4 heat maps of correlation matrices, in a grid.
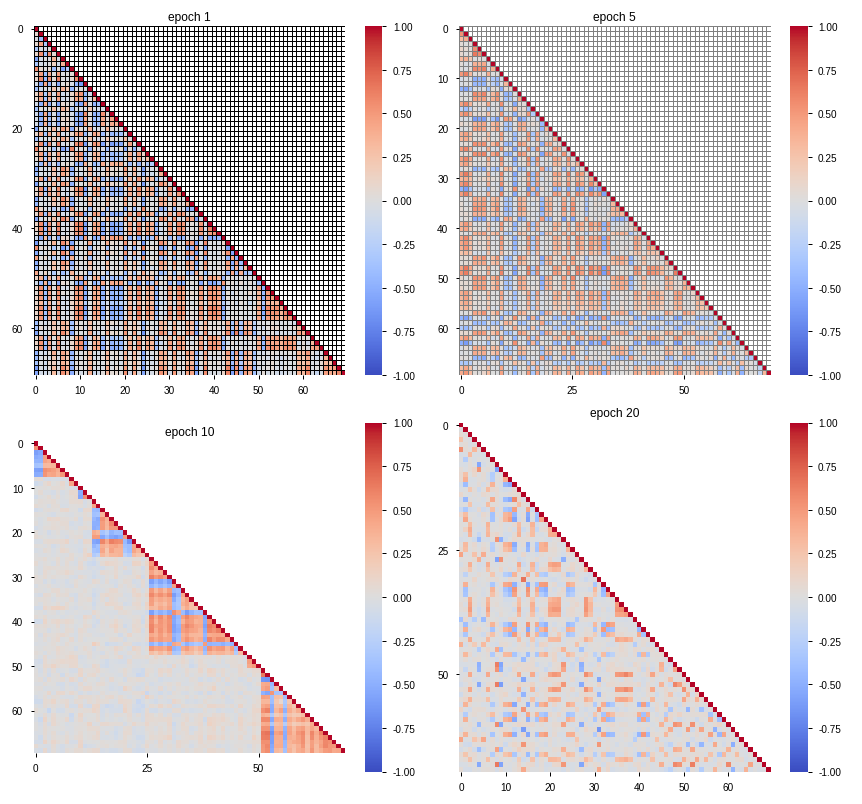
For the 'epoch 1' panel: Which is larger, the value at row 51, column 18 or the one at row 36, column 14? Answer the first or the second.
the first
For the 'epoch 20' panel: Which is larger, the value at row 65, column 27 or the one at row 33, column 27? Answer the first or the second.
the second
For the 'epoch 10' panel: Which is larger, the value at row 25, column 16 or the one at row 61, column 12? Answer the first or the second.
the first
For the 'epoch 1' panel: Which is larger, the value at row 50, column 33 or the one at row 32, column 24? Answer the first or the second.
the first
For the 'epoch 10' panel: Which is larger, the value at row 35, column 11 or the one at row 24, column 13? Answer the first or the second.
the first
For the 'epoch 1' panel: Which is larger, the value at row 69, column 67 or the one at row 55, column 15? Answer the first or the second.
the first
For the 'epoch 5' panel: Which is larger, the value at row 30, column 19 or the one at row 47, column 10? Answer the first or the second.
the first
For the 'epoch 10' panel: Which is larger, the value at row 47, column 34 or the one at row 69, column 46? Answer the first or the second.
the first
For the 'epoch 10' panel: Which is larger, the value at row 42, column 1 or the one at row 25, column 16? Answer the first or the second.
the second
